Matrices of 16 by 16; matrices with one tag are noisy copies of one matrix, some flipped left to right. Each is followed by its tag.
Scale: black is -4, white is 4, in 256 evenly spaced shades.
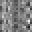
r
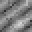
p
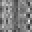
r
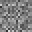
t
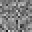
t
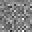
t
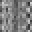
r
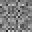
t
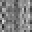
r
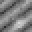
p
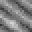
p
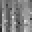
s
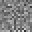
t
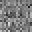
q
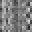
r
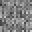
q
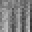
s
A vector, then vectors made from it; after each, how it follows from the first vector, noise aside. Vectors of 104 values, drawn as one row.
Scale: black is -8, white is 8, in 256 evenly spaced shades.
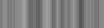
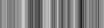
scaled up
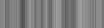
reversed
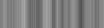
copied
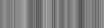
copied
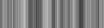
scaled up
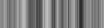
scaled up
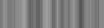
copied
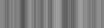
reversed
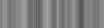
copied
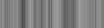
reversed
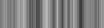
scaled up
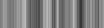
scaled up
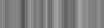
reversed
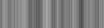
copied
